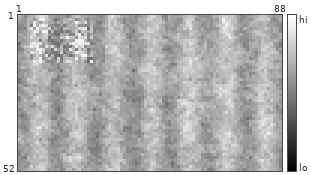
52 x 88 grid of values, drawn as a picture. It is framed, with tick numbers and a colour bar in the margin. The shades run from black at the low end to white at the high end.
No row or column stands out. Values change most from cell to cell in the top left. No overall slope runs across the table. In the top left lies a patch that is rougher than the rest. Stripes running up and down repeat 7 times from left to right.
